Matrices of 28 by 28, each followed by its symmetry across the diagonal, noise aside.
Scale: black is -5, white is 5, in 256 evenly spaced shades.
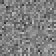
symmetric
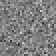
antisymmetric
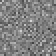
symmetric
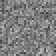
neither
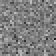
neither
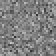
symmetric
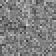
antisymmetric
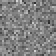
neither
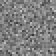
antisymmetric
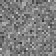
symmetric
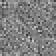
antisymmetric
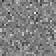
neither
